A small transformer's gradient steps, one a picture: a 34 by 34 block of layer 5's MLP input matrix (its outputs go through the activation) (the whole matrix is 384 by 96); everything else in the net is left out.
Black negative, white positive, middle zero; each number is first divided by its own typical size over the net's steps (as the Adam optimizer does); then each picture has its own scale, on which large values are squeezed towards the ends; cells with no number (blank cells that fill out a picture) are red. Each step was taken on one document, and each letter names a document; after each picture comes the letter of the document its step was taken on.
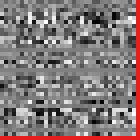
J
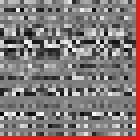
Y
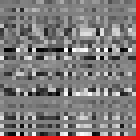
Y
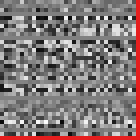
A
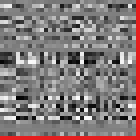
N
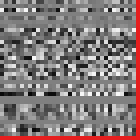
Y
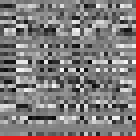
N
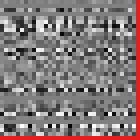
J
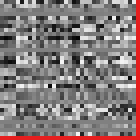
N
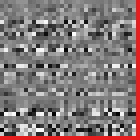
J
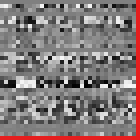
N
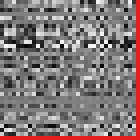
A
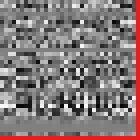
N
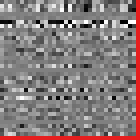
J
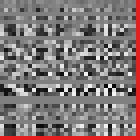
A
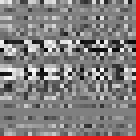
A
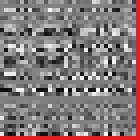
Y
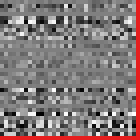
J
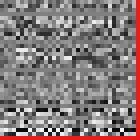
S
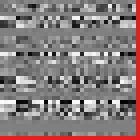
N
